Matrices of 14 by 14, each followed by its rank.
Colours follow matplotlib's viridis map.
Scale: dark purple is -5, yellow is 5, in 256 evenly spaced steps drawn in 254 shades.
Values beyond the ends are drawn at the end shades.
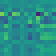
two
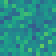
full rank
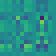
two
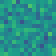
full rank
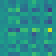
two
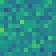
full rank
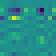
two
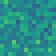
full rank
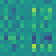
two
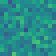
full rank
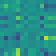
two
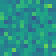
full rank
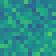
full rank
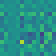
two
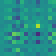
two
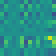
two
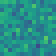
full rank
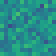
full rank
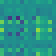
two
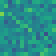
full rank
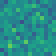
full rank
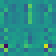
two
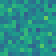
full rank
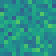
full rank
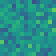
full rank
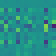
two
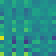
two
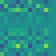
two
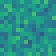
full rank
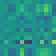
two
